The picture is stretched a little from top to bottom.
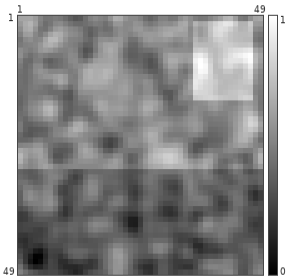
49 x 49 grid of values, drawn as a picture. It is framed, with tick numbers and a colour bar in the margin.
Lone odd cells: none. Ninth with the highest average: top right. Seam: horizontal, 60% of the way down, the top part higher. Stripes: none. Odd patch: higher, in the top right.
